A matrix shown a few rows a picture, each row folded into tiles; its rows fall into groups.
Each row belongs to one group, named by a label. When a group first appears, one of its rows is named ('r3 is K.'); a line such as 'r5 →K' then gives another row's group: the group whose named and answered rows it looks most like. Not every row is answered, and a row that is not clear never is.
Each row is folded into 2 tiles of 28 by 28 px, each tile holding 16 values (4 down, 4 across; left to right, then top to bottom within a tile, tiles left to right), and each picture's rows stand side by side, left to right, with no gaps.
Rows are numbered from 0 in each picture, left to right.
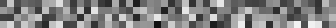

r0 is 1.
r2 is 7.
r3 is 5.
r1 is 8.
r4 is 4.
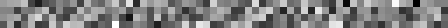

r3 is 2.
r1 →1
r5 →8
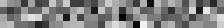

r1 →1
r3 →8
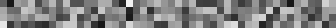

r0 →5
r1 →1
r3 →8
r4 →1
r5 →2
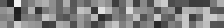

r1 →1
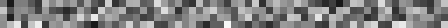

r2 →2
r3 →1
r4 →5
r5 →8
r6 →2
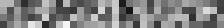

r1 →1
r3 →8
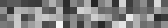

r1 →5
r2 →1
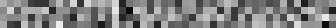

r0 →8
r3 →8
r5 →7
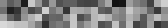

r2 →5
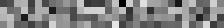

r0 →8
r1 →8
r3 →2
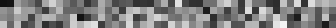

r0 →5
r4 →8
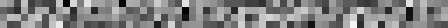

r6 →4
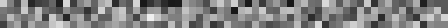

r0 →8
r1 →1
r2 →8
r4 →5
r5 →2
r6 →1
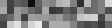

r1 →1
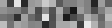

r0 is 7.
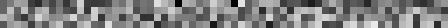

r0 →8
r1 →8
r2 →2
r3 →2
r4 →7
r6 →4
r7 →4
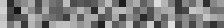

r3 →5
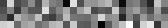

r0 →1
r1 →7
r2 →4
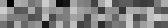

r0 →2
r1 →5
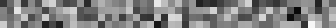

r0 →5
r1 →2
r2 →2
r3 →8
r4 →8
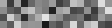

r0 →7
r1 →2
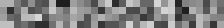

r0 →1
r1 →5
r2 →2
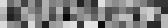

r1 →4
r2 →8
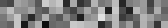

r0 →2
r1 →7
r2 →4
